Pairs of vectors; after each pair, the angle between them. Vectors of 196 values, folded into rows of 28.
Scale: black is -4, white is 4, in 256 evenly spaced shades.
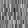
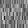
partly opposed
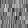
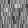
partly aligned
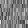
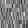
partly aligned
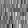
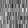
partly opposed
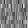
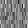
nearly parallel
